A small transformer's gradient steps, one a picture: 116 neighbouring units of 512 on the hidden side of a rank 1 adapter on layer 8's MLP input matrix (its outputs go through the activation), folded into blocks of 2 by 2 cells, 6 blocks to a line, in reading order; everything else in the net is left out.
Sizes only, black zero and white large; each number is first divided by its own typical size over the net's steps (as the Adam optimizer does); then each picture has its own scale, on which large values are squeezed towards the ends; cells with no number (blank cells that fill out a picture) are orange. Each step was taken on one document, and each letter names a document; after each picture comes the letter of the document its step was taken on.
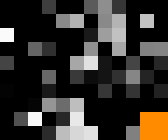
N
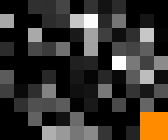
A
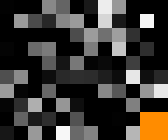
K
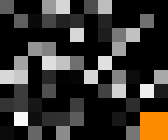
K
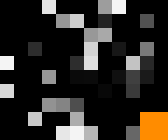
N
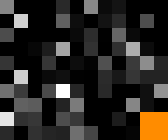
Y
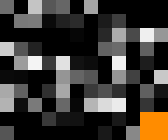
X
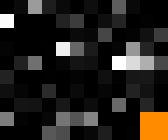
A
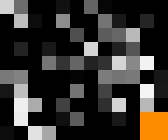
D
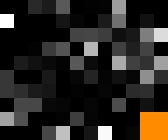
A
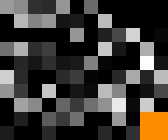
X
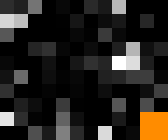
Y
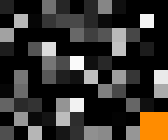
K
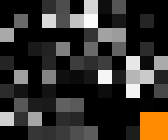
N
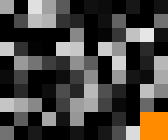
X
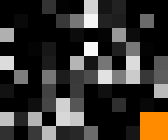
N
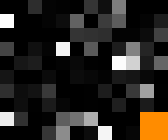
A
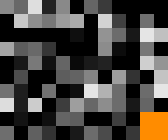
X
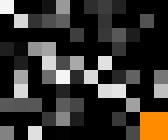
K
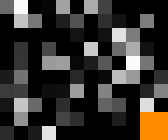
D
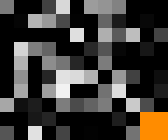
K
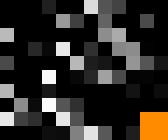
N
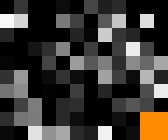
Y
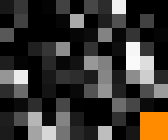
Y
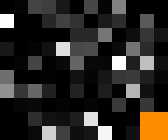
A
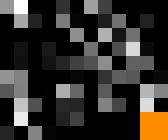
D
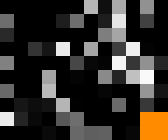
N
